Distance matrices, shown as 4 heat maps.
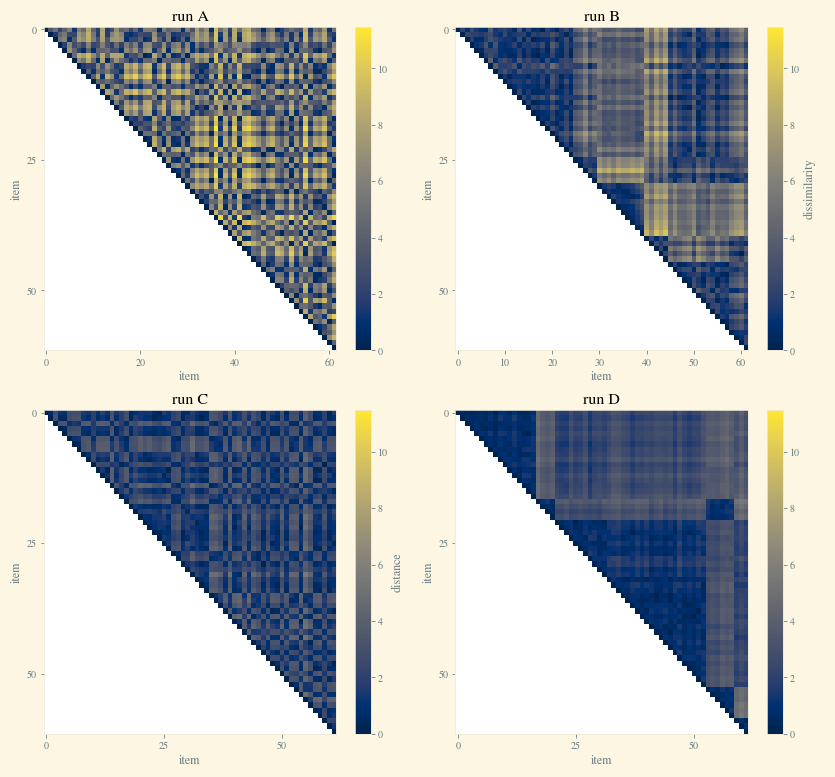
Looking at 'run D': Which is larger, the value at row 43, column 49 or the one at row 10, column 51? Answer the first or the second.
the second
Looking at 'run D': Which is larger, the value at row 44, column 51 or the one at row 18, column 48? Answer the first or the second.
the second
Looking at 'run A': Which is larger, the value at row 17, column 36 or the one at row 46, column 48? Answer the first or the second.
the first
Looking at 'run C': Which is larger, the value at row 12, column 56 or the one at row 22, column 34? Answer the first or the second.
the first
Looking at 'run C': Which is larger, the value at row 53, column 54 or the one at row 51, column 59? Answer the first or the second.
the first
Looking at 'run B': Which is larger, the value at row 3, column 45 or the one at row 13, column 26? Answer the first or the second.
the second
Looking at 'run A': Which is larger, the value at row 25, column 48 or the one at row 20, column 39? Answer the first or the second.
the first
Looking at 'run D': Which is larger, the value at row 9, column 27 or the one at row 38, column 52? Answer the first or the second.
the first
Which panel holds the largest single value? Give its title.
run A
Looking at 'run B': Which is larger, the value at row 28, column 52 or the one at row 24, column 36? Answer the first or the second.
the second
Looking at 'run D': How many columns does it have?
62
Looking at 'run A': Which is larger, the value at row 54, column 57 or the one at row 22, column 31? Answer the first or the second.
the second
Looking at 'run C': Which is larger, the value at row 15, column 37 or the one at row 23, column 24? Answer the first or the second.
the first
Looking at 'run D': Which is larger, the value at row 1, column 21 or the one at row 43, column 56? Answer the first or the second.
the second
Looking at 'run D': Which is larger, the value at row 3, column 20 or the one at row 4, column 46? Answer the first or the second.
the first
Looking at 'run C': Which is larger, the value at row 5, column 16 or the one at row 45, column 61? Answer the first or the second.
the second
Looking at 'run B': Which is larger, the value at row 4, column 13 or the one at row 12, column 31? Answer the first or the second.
the second
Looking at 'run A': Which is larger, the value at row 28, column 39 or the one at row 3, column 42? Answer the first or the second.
the second
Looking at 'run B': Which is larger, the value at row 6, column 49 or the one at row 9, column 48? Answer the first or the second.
the first
